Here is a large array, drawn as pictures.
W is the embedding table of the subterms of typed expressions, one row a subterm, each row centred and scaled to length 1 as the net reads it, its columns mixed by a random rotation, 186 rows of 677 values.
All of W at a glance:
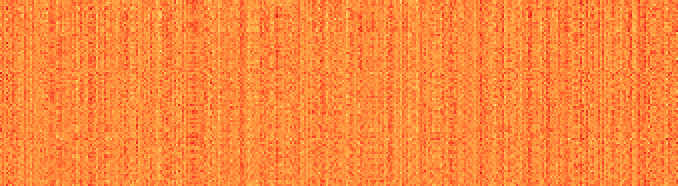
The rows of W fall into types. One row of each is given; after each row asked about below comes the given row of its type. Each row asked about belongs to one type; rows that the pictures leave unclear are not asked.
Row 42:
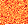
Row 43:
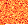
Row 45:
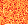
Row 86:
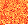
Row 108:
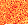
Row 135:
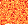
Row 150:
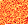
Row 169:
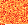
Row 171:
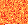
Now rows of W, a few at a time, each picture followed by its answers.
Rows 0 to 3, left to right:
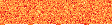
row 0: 169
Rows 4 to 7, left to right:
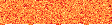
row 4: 169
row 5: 171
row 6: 86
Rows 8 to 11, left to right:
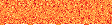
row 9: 42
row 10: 150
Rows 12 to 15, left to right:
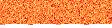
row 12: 150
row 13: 169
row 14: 150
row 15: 150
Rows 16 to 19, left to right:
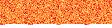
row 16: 86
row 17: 150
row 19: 135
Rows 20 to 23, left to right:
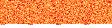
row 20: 171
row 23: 135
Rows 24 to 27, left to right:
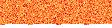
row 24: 169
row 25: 150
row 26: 135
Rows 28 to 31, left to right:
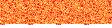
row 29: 135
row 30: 169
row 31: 135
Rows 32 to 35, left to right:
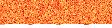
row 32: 150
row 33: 108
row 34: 45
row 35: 45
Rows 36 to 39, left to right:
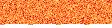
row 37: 42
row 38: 150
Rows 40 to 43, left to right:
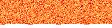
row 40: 43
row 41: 150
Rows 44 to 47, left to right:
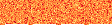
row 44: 150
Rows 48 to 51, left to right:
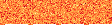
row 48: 169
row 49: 86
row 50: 86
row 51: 150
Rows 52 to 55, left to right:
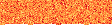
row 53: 42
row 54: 43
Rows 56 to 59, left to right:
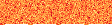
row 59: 45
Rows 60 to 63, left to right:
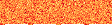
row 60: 86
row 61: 171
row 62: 42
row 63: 135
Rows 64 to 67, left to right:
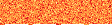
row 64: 150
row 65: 108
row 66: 135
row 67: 42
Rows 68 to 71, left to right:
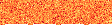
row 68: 86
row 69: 150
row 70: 42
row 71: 108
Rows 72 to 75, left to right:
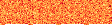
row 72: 43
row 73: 86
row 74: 43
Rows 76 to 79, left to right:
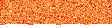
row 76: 45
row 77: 169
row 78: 42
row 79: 42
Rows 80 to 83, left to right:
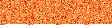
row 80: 135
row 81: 86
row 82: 108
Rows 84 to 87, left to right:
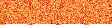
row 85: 45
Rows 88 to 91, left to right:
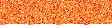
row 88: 171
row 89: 86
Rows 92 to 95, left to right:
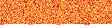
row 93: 42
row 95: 171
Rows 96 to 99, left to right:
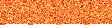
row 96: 171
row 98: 42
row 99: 43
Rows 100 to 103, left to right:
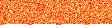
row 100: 45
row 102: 171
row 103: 43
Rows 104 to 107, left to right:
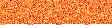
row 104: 42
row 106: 171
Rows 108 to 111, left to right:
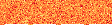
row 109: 43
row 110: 169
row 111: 169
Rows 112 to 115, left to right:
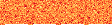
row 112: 169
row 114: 150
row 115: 45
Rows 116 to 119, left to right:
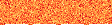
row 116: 43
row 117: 108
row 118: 169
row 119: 42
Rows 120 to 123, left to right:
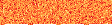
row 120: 45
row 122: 45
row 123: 42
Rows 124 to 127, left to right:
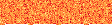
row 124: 169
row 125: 43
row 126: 86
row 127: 169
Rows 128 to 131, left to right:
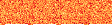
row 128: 43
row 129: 86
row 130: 86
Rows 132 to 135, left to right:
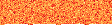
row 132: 45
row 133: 169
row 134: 42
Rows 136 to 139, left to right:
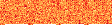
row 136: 169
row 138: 45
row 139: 45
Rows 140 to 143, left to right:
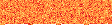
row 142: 169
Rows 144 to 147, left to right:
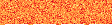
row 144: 42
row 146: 86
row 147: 43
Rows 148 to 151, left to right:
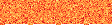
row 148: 150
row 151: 169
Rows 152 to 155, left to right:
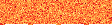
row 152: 108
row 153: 171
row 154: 43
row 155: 150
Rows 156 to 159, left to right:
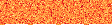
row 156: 43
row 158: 42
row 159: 169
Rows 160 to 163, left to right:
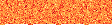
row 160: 42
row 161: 86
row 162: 86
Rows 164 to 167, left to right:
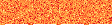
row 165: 171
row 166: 45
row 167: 150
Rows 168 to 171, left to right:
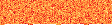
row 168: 45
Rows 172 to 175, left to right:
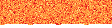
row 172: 45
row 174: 108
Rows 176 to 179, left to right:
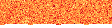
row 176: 108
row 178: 86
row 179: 150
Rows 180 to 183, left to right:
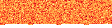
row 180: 171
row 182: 135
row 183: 42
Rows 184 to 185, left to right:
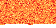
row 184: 43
